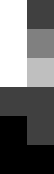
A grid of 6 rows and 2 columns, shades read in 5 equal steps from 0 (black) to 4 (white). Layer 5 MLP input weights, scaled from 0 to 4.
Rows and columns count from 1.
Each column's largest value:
4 3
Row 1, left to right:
4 1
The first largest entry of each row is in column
1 1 1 1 2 1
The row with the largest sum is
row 3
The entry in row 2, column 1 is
4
